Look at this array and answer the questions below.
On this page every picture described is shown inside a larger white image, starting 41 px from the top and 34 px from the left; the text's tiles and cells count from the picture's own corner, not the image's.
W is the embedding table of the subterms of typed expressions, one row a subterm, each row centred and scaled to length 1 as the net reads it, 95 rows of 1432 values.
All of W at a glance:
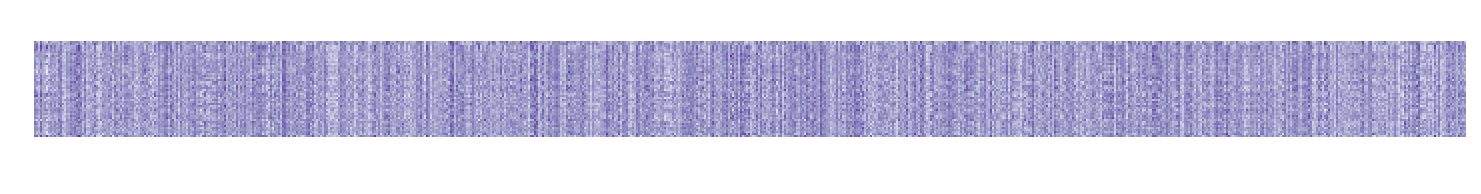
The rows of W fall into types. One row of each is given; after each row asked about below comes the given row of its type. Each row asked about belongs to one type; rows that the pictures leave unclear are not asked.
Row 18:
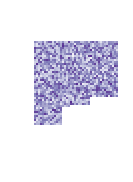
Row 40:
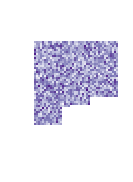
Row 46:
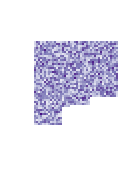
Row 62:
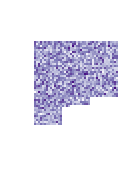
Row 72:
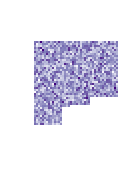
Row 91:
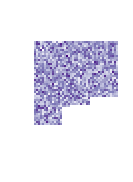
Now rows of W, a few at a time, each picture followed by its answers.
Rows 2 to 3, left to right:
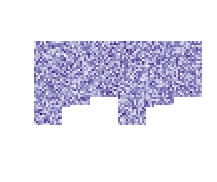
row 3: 72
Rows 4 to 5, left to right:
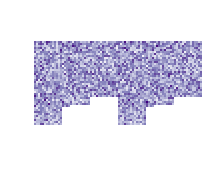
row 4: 18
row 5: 62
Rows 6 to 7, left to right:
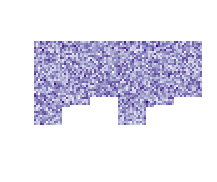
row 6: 18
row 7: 62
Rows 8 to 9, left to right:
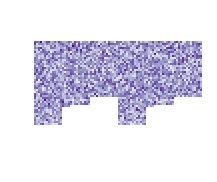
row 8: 72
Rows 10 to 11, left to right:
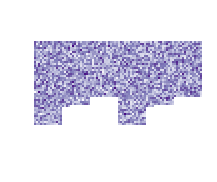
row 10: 62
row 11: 46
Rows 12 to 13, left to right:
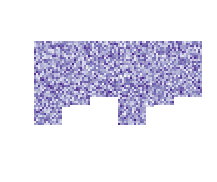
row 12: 40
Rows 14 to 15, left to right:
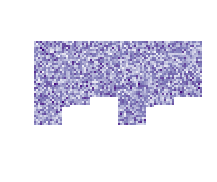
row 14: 46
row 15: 18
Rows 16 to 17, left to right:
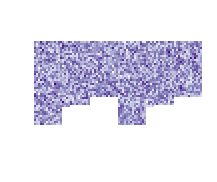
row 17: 91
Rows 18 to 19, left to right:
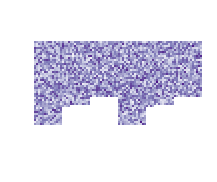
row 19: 46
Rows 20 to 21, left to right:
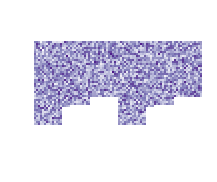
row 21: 46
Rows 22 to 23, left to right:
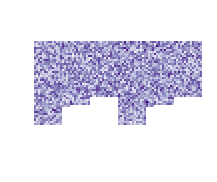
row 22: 18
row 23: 62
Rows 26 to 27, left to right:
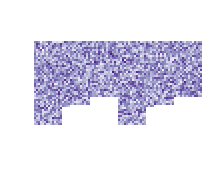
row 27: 18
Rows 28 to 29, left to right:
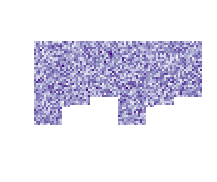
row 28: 40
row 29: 18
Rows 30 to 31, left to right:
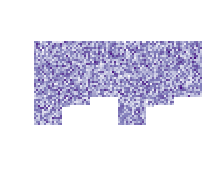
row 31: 91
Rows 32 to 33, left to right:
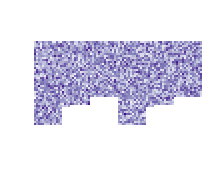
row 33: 46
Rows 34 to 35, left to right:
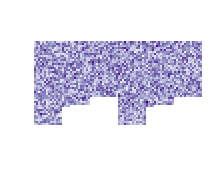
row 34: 46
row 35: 62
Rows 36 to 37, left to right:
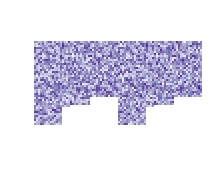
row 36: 18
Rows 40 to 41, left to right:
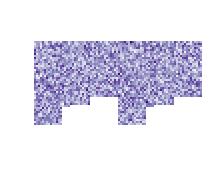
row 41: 40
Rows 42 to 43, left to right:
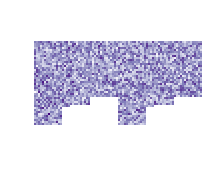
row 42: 40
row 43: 18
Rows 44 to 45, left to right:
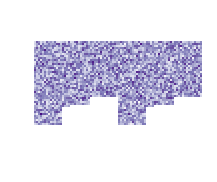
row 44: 46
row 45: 72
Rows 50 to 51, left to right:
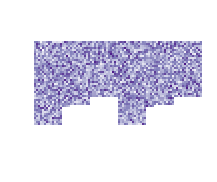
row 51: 72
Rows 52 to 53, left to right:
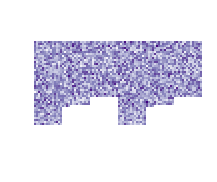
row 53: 62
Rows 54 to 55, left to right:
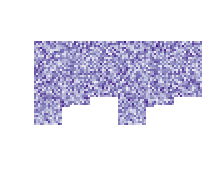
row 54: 72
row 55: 72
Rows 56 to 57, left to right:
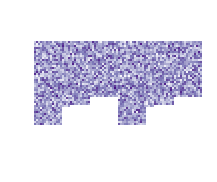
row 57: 18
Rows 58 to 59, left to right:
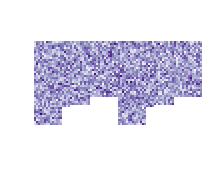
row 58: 40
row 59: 40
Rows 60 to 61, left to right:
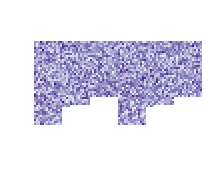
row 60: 18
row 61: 91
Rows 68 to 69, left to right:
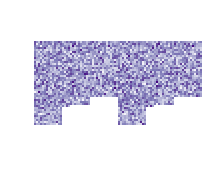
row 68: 62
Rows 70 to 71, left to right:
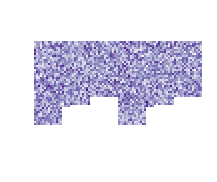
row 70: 40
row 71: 46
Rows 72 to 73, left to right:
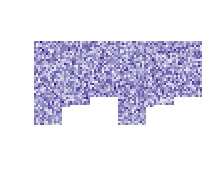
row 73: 18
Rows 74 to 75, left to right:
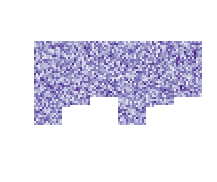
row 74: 40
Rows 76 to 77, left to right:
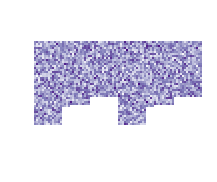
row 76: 72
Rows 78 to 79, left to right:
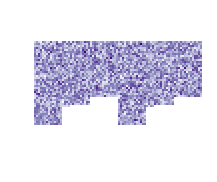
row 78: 91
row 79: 46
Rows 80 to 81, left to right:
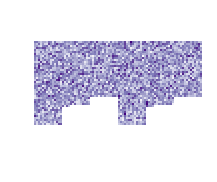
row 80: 62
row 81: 62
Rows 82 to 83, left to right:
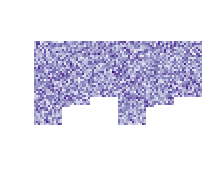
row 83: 72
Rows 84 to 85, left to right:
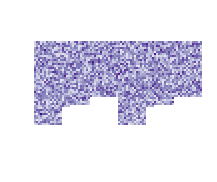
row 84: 46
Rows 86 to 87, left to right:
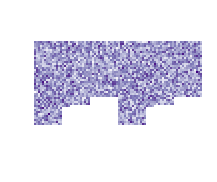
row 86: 40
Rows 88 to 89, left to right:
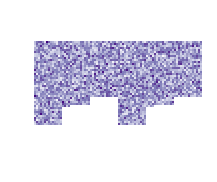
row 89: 91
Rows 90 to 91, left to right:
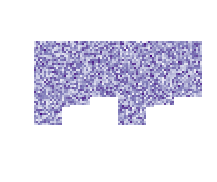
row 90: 46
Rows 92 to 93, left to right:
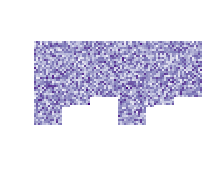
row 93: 18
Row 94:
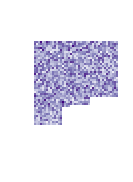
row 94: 62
